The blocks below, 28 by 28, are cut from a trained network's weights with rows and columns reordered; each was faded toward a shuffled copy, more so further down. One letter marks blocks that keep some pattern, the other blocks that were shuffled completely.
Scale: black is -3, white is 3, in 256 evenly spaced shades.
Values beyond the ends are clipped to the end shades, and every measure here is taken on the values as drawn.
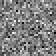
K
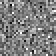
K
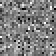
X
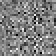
X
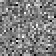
K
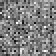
X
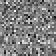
X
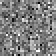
X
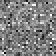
X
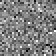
K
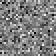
K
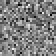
K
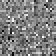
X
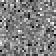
K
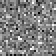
X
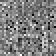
X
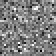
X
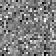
X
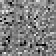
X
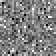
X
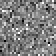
K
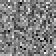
K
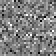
X
